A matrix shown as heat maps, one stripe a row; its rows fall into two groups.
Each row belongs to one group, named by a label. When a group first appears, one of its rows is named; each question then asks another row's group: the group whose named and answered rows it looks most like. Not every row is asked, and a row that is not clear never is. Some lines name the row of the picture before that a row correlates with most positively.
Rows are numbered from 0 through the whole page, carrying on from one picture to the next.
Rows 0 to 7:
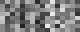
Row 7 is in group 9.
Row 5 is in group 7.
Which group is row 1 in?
7
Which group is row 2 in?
7
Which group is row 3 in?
9
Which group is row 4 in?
7
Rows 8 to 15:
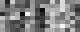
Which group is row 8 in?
7
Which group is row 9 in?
7
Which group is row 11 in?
9
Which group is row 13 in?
7
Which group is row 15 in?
7
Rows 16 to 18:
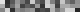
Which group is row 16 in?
7
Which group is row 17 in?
7
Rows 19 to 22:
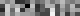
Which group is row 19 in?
7
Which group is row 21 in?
9
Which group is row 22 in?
9
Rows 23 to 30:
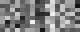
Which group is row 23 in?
9
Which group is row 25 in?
7
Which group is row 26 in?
9
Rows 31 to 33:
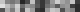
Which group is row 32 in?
9
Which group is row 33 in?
9
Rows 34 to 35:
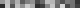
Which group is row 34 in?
9
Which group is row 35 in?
9
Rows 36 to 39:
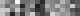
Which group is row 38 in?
9
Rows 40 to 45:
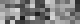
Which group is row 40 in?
9
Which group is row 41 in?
7
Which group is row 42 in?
9
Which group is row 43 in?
9
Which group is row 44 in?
9
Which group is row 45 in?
7
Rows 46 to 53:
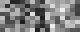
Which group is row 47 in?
7
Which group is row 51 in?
7
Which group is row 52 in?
9
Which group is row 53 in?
9
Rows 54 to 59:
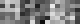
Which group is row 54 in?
9
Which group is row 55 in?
9
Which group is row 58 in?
9
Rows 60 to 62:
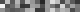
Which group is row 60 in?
9
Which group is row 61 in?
7
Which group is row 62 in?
7
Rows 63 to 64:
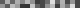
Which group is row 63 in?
9
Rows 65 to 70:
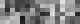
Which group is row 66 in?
7
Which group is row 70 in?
9
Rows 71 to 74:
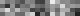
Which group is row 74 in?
9
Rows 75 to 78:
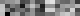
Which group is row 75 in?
9
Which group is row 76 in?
7
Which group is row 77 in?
7
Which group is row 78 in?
7
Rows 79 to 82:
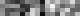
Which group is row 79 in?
7
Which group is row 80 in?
9
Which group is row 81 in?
7
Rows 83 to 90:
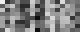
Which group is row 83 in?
7
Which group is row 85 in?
7
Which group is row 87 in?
9
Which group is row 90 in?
9
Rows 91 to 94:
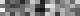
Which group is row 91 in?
7
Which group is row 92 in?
7
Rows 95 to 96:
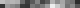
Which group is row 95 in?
9
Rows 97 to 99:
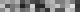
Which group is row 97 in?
9
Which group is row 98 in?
7
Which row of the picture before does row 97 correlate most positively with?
95
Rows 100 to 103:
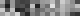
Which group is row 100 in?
7
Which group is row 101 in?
7
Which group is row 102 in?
7
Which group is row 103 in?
9
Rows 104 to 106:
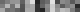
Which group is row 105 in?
9
